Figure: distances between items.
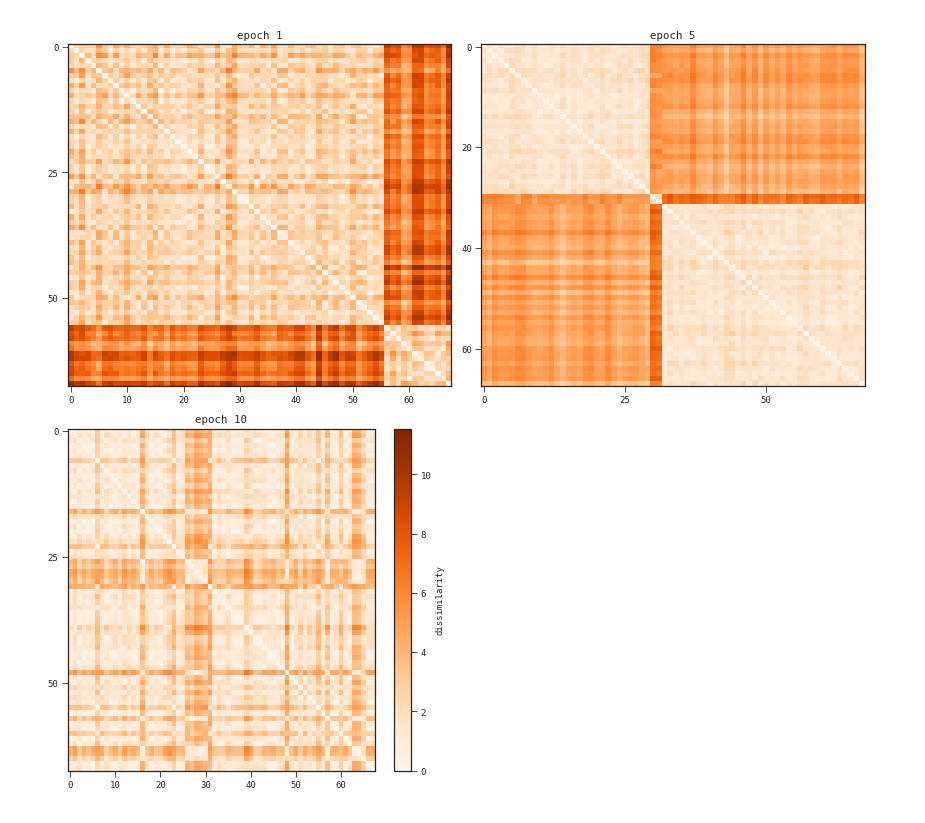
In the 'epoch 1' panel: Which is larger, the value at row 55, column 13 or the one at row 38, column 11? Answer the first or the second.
the first
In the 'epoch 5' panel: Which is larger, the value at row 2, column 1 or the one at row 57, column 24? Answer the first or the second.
the second
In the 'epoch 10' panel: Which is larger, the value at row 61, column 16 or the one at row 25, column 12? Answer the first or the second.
the first
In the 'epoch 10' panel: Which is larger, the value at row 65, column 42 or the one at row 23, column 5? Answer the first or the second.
the second
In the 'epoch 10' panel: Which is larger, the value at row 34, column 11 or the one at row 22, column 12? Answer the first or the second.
the second
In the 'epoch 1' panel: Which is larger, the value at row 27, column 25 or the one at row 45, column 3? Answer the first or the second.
the second
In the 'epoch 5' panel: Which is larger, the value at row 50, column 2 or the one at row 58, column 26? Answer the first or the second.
the first
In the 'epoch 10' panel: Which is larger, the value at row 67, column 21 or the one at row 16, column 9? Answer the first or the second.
the second
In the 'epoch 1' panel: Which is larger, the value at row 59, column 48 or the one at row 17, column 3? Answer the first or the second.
the first
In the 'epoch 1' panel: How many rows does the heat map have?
68
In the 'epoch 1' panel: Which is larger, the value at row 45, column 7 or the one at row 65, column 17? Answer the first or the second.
the second
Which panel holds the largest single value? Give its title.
epoch 1
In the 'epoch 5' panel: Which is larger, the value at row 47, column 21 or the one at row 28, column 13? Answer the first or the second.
the first
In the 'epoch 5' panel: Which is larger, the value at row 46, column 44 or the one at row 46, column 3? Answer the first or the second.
the second
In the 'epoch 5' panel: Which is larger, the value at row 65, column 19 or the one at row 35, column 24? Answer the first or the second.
the first
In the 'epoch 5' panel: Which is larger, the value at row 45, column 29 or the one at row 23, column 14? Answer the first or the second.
the first
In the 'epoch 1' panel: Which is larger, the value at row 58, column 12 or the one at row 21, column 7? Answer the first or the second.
the first
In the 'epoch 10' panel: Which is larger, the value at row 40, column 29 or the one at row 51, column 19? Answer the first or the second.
the first
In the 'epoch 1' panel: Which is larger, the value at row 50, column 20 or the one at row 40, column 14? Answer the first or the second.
the second
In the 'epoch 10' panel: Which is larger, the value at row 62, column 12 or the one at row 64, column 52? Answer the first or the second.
the second
